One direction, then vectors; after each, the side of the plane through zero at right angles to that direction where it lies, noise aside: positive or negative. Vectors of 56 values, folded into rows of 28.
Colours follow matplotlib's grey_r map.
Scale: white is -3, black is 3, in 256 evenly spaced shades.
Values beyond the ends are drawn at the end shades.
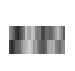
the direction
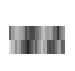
negative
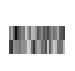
positive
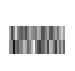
positive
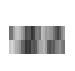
negative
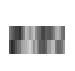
positive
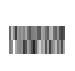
negative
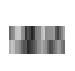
negative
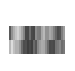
negative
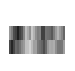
positive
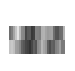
negative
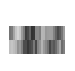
negative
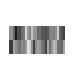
positive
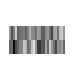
positive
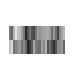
negative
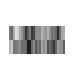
negative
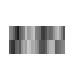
positive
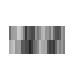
negative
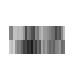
negative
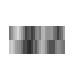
negative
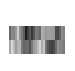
negative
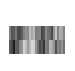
positive
